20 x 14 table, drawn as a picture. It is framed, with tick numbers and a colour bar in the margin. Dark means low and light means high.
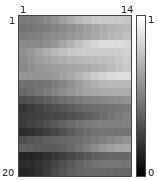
Slope: up to the top right. Grain: streaks across. Ninth with the lowest average: bottom left.
